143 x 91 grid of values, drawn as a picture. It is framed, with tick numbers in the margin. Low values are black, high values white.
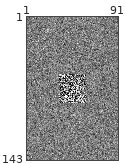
Slope: none. Stripes: none. Roughest part: centre. Mirror symmetry: none. Odd patch: rougher, in the centre. Average level on the scale: 50%.
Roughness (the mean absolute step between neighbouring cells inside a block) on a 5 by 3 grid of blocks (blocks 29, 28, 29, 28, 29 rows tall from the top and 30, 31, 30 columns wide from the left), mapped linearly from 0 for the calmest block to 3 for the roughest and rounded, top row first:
000
000
030
000
000
